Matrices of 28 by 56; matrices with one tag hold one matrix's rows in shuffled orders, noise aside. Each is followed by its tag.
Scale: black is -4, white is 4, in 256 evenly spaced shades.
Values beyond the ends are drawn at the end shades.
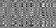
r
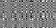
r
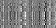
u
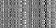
u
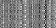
u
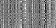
u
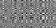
r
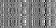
u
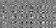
r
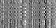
u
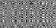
r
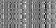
u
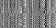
u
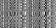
u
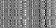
u
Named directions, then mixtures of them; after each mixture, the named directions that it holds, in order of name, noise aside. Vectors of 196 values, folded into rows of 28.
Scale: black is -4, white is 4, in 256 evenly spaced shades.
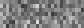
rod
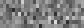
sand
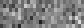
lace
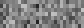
rod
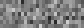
sand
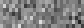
lace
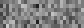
rod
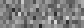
sand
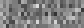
rod, sand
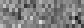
lace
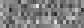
rod, sand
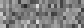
lace, rod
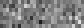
lace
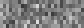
rod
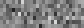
sand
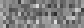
rod, sand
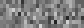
sand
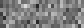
lace, rod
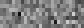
lace, sand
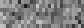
lace, rod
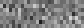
lace, rod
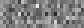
rod, sand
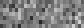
lace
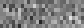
lace, rod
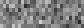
lace, sand
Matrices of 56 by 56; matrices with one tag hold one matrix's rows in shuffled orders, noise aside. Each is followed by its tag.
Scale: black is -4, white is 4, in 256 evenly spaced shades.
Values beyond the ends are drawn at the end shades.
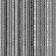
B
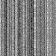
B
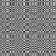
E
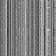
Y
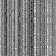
B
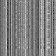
Y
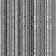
B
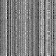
Y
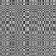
E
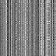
Y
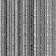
B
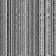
Y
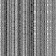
B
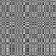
E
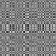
E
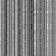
B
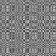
E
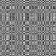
E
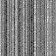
B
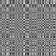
E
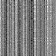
B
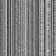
Y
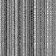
B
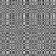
E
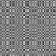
E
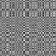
E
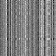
Y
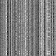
Y
